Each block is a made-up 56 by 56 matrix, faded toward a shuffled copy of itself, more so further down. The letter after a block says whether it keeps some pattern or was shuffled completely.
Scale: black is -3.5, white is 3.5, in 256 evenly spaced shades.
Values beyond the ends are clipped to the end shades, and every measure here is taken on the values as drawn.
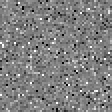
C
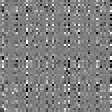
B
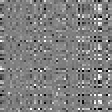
B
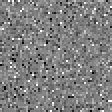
C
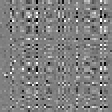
B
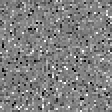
C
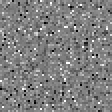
C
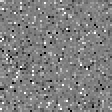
C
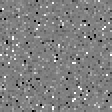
C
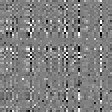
B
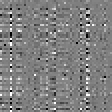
B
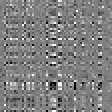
B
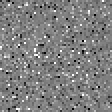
C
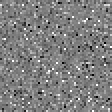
C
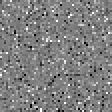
C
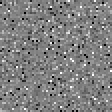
C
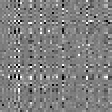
B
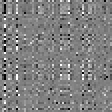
B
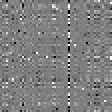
B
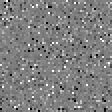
C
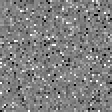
C
